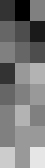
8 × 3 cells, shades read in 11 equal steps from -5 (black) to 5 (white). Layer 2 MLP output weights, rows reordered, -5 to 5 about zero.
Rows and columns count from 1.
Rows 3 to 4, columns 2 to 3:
-1 -2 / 1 2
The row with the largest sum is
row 8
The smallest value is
-5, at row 1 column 2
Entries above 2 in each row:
0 0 0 0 0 0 0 2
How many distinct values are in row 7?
2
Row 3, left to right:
0 -1 -2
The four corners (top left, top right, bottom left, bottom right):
-3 0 3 4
